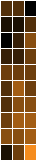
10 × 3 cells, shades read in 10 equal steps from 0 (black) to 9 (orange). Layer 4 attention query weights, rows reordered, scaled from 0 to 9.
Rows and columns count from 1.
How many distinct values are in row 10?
3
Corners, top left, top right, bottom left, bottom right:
3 0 1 9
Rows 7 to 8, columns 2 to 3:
5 5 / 6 6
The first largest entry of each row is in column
1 3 3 3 1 2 2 2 3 3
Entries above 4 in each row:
0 0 1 0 0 1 2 2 3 1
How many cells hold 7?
0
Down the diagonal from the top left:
3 1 5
